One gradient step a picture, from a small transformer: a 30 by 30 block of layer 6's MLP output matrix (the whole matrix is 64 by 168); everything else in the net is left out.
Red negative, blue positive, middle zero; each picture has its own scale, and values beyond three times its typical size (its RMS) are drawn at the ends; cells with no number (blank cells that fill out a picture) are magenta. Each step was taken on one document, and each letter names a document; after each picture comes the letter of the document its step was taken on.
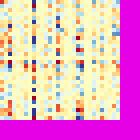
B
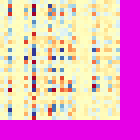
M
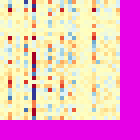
M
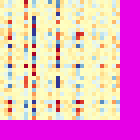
B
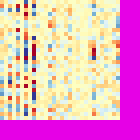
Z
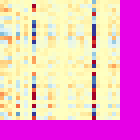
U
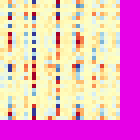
B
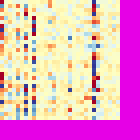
U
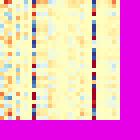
U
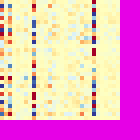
U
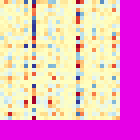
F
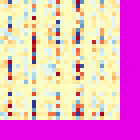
B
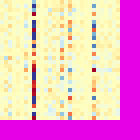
M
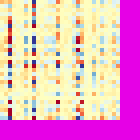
B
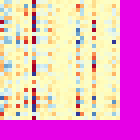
F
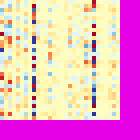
U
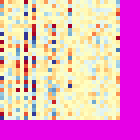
Z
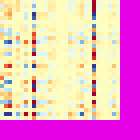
U
